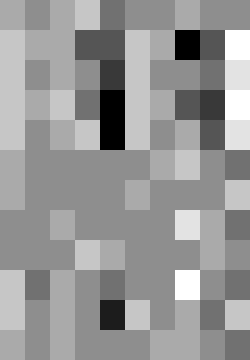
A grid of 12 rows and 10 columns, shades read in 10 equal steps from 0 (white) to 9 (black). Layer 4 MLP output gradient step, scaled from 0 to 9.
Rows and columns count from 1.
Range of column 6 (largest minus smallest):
2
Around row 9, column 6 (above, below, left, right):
4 4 3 4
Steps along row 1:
up down down up down same down up same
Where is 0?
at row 2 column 10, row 4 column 10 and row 10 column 8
